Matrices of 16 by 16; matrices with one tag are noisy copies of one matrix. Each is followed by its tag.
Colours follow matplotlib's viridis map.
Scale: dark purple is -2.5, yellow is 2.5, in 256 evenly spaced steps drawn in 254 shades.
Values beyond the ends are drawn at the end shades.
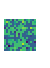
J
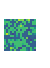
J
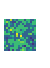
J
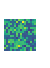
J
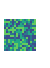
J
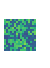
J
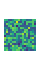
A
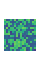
J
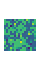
J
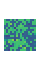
J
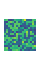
A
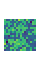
J
